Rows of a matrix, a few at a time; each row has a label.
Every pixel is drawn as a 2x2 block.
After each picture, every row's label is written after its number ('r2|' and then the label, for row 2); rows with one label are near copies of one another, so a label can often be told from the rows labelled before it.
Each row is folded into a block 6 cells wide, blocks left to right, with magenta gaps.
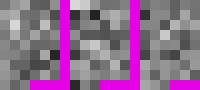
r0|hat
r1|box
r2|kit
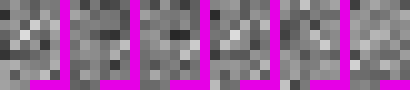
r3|kit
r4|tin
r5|tin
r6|kit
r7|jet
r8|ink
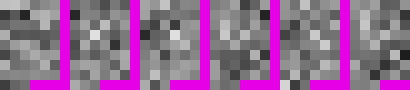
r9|box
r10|kit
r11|jet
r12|hat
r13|jet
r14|hat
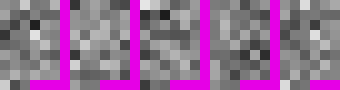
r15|jet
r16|ink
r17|box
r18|hat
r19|jet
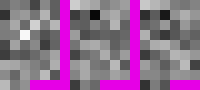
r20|kit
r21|box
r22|box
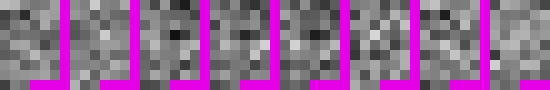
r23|box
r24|jet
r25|tin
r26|tin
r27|tin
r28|kit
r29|box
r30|ink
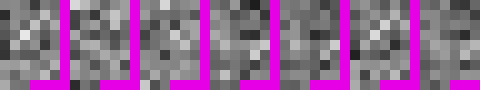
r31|kit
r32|box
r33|jet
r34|tin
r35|tin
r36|kit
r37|tin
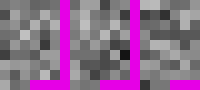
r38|kit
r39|hat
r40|box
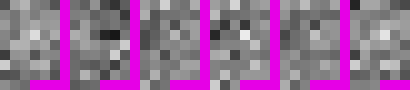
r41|ink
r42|tin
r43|jet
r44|jet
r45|jet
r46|ink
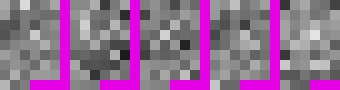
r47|jet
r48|hat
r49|kit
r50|jet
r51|ink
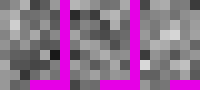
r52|hat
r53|box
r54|ink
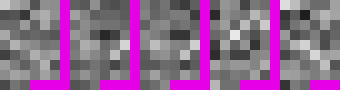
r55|box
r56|tin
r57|tin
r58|kit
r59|box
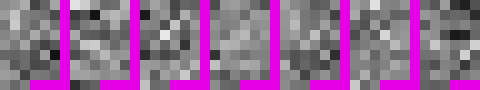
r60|hat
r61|box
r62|kit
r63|ink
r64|hat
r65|jet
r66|tin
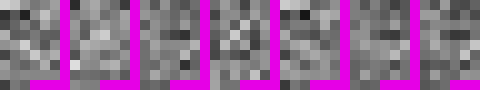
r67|box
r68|ink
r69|tin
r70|kit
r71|box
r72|tin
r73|tin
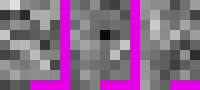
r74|box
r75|tin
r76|hat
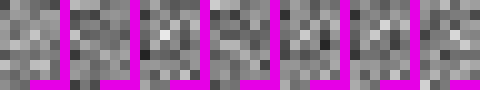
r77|ink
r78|box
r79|kit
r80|box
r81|kit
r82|kit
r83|jet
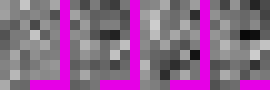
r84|jet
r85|tin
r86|hat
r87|tin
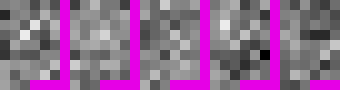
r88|kit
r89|ink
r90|jet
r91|hat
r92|tin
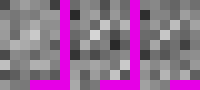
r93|ink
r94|kit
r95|kit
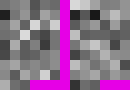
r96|kit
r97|box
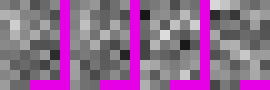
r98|hat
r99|hat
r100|kit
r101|box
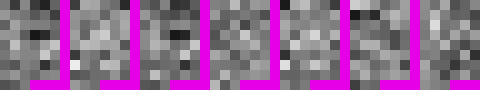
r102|tin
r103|ink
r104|tin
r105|jet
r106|ink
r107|box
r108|hat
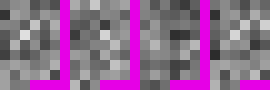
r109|kit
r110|jet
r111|tin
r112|kit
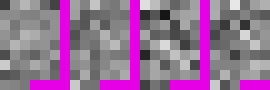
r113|ink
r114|jet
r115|box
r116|jet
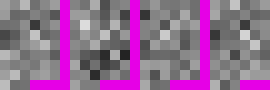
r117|jet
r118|hat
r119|kit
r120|jet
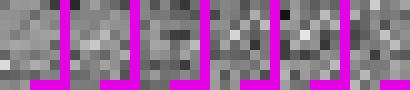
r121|ink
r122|ink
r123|tin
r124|kit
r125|kit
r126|jet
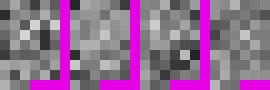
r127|kit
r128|ink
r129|hat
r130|jet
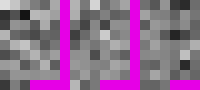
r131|box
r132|jet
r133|tin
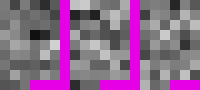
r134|tin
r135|box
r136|kit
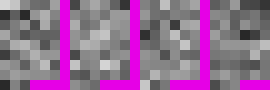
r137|box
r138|ink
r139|jet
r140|tin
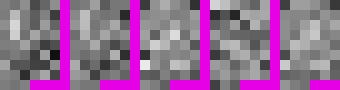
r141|hat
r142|hat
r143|ink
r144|box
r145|ink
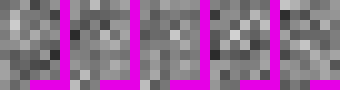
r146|hat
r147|jet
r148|jet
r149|kit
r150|box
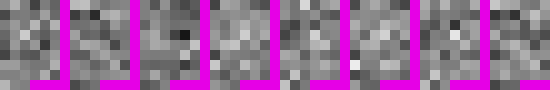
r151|kit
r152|box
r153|tin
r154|ink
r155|jet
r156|ink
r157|jet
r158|box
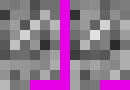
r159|kit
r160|kit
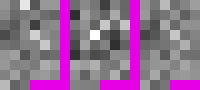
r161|jet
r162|kit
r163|jet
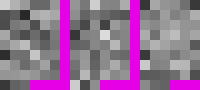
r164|box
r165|jet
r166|ink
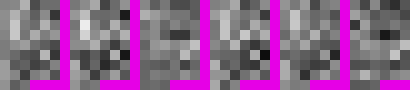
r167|hat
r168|hat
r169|tin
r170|hat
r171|hat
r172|tin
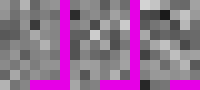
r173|jet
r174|kit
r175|box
